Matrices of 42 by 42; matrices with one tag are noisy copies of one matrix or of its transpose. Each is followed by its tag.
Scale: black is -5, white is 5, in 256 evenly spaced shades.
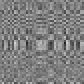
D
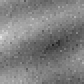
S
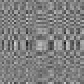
D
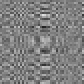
D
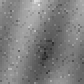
S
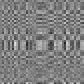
D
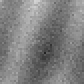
S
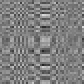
D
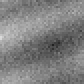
S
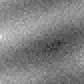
S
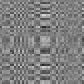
D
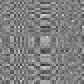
D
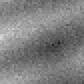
S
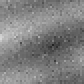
S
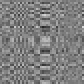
D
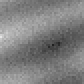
S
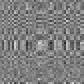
D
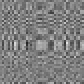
D
